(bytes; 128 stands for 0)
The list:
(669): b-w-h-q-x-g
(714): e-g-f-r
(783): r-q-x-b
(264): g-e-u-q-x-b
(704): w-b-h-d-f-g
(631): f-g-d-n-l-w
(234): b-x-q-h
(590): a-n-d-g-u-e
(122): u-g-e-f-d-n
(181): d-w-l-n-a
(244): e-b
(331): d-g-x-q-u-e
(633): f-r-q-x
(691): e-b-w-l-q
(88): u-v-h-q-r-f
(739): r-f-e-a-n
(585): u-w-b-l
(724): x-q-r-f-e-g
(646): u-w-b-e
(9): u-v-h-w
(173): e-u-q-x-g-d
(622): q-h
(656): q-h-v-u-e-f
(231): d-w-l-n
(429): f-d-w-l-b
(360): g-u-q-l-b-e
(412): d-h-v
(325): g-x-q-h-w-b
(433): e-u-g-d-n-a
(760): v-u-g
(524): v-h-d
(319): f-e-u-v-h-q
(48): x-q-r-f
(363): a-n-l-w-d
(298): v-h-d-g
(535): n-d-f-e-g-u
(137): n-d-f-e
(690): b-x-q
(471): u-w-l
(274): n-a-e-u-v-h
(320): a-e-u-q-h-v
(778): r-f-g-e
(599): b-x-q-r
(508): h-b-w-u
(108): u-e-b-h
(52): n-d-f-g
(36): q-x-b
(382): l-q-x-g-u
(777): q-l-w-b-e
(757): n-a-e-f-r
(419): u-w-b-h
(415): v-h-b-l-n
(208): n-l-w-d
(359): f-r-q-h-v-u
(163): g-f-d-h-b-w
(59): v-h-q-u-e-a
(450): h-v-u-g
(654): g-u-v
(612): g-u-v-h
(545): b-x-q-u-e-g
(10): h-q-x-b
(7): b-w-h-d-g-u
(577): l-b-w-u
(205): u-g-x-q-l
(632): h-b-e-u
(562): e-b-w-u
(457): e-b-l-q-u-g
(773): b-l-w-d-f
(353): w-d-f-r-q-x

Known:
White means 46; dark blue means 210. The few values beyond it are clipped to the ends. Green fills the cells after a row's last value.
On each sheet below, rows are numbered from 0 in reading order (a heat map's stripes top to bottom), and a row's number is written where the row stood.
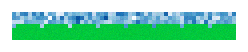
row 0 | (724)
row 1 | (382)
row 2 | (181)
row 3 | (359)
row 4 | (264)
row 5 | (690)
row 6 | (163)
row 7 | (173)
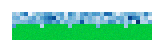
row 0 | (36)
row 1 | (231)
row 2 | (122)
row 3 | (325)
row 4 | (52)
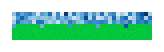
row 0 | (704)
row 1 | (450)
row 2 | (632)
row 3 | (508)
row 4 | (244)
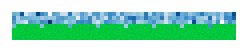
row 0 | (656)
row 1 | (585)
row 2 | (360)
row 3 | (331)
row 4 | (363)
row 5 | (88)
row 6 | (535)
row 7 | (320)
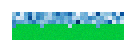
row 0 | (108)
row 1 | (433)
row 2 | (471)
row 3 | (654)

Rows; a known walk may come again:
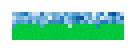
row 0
(669)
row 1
(360)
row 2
(231)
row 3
(562)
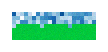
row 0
(205)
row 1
(137)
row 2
(163)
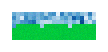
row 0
(457)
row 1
(48)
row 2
(631)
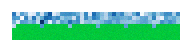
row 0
(382)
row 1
(415)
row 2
(9)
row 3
(433)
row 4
(36)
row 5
(173)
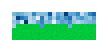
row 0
(52)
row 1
(59)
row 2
(319)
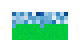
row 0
(612)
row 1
(760)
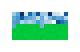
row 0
(298)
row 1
(622)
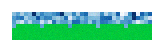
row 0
(757)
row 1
(778)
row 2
(7)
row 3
(773)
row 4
(412)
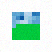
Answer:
(359)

